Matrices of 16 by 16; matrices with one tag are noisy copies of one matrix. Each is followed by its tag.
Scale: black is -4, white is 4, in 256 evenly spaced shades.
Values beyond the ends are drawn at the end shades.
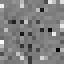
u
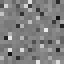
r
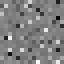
r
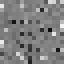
u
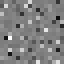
r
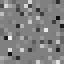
r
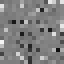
u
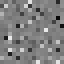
r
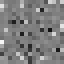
u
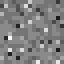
r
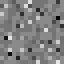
r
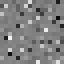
r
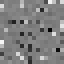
u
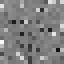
u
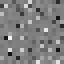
r
